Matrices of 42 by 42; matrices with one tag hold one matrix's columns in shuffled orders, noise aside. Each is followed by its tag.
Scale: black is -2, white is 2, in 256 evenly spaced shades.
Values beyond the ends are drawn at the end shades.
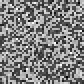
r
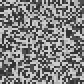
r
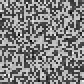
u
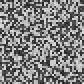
u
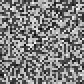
r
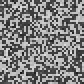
u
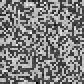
u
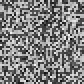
u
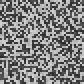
r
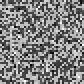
r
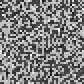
r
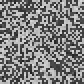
r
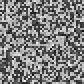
u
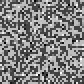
u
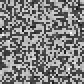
u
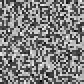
u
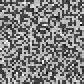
r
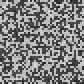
u
